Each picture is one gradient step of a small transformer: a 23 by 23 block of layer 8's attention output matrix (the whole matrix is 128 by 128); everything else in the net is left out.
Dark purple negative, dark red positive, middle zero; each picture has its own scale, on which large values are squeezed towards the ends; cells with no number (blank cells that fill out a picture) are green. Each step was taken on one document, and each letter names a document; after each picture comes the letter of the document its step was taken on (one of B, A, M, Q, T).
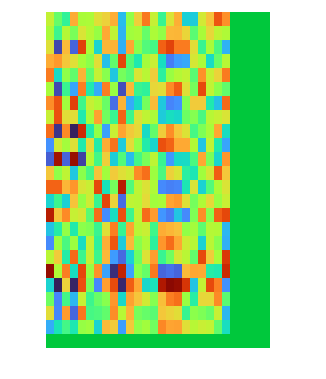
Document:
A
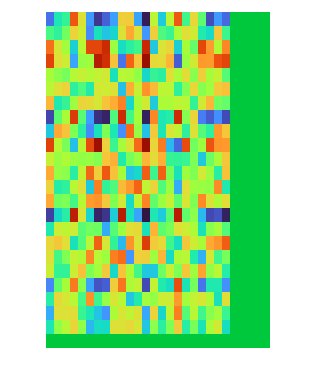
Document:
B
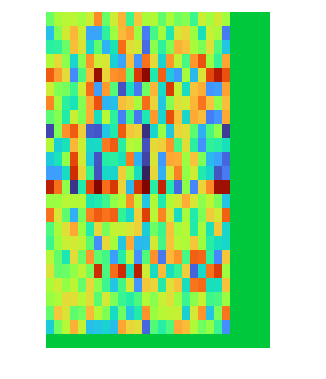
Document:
B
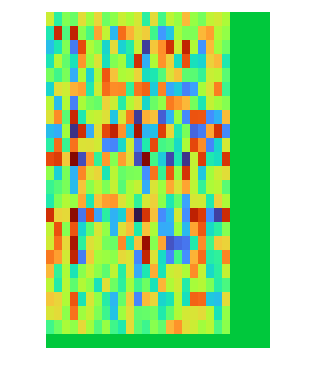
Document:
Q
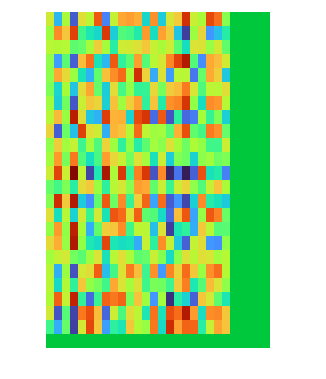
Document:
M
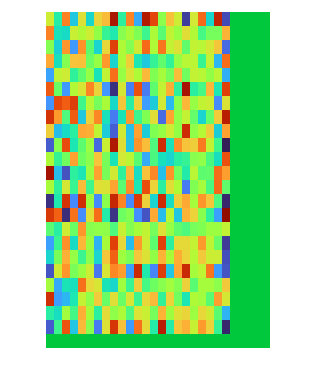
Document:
A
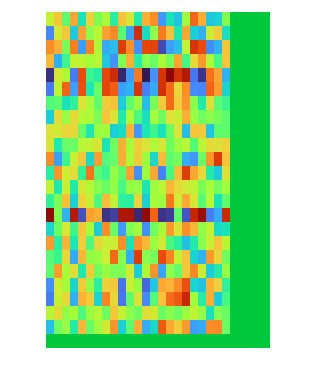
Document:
Q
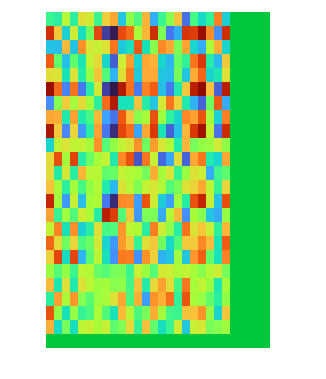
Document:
Q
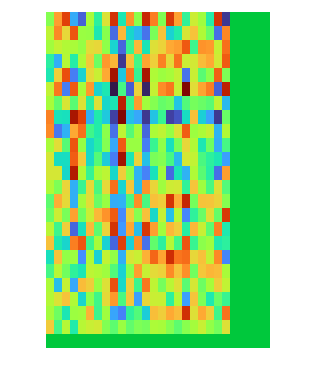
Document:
A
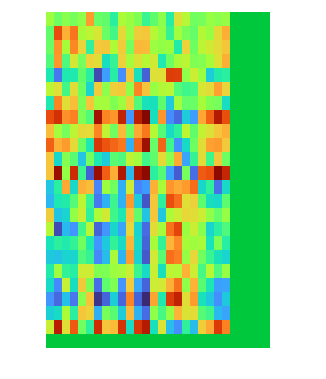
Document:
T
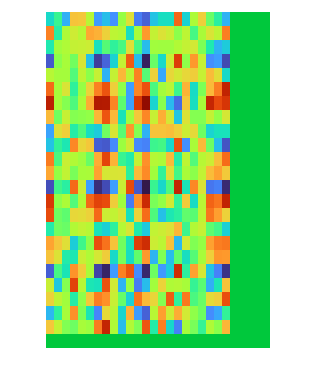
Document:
B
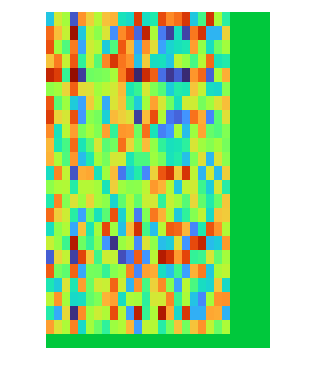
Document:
Q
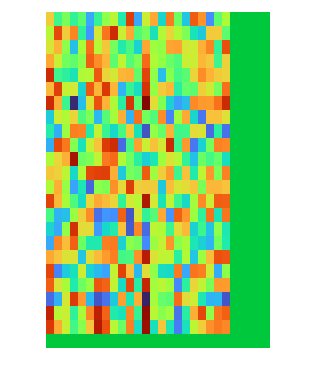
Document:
B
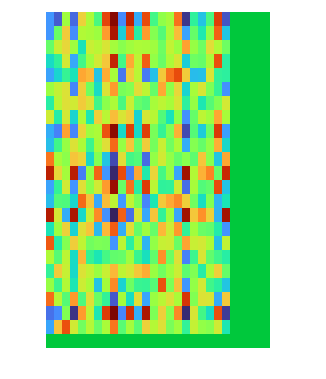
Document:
A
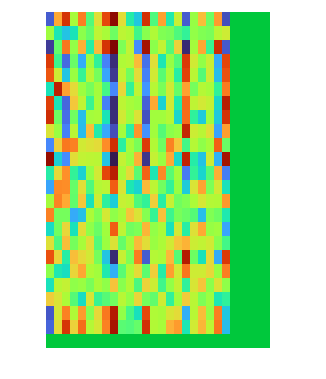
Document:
A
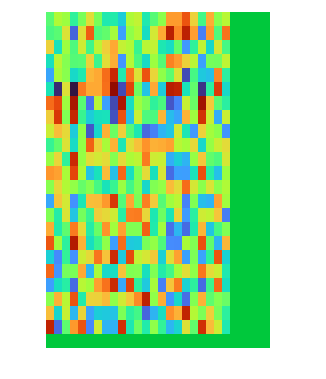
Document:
M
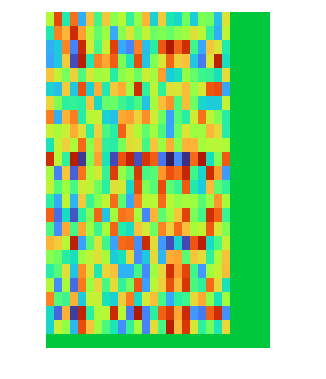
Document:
Q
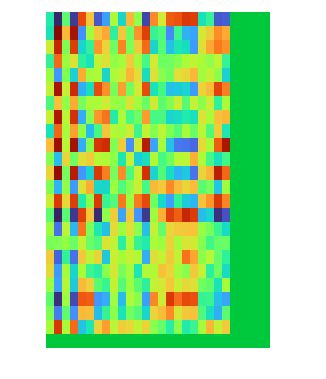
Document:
T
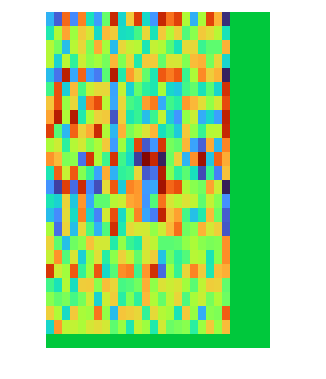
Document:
T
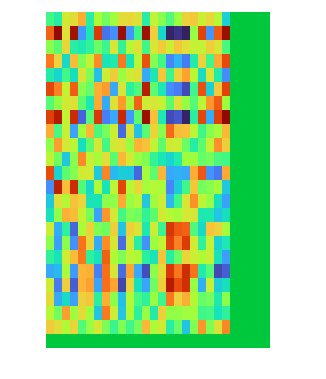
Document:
T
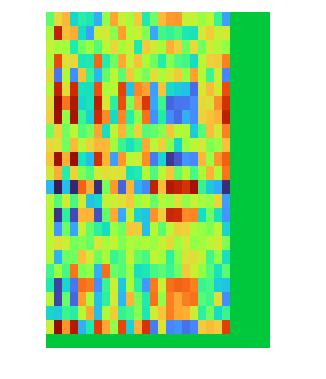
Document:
T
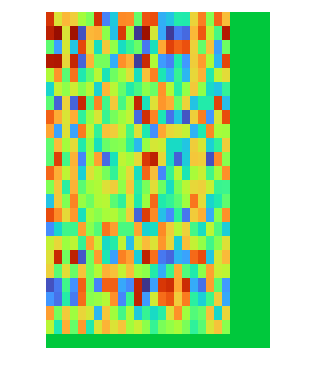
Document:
Q
